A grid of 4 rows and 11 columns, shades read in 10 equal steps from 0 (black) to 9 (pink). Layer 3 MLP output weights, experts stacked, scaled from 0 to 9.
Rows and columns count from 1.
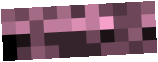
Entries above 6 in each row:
1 7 0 0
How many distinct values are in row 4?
5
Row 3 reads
0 1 4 2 2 2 4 1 3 5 1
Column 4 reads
4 7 2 4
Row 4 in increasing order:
0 2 2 2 3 3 4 4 4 4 5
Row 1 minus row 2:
-1 -3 2 -3 -1 -5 0 -5 -1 0 -2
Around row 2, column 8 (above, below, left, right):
4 1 7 4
